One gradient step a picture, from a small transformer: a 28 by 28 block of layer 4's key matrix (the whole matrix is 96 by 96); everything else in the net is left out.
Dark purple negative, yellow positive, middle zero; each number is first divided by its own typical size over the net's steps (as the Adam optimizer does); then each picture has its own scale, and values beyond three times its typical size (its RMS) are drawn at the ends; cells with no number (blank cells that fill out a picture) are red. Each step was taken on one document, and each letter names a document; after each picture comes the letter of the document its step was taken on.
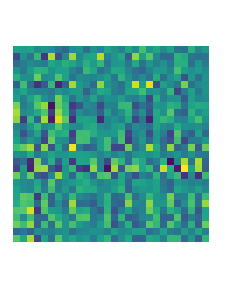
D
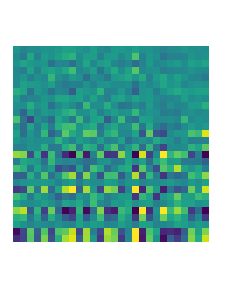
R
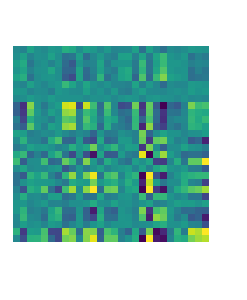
R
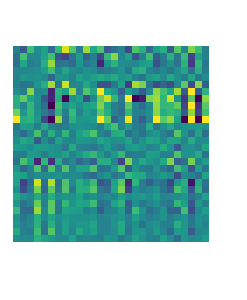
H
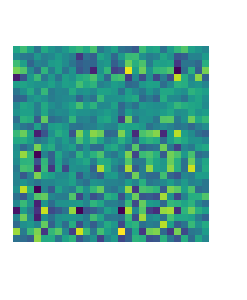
H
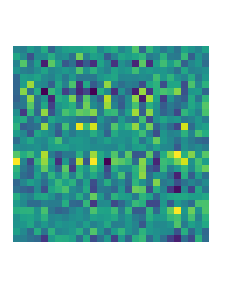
R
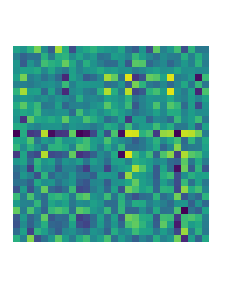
H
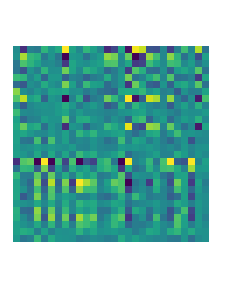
H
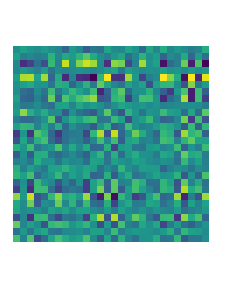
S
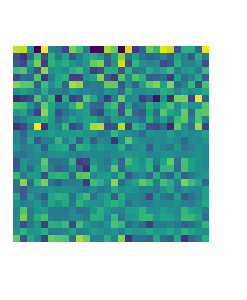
S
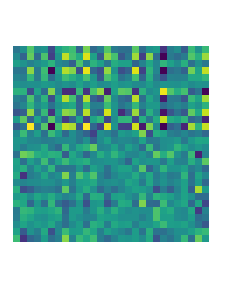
R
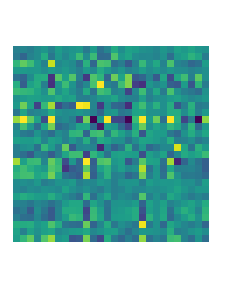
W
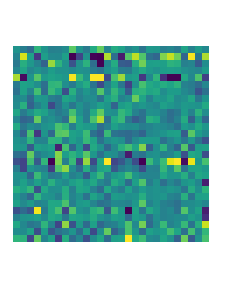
W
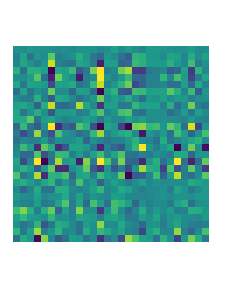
W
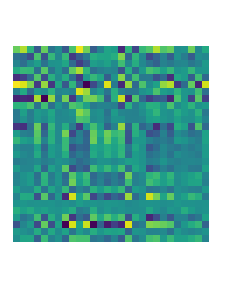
S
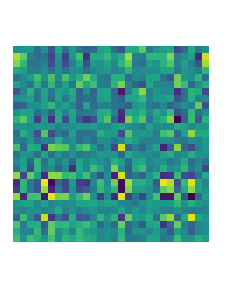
S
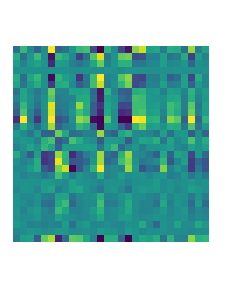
W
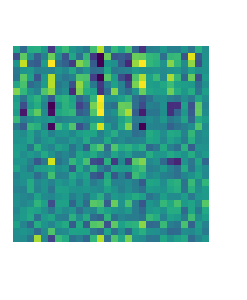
W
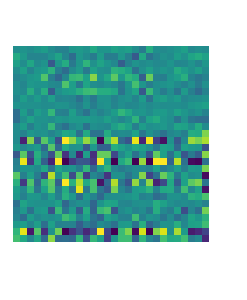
R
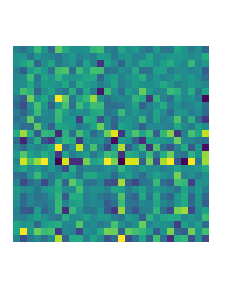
W
